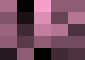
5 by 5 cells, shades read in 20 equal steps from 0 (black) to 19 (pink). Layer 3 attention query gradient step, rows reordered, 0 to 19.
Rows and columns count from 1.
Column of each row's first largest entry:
3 3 3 1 2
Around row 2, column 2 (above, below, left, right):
0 5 10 17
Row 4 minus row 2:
1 5 -6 1 -5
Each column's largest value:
13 11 19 14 14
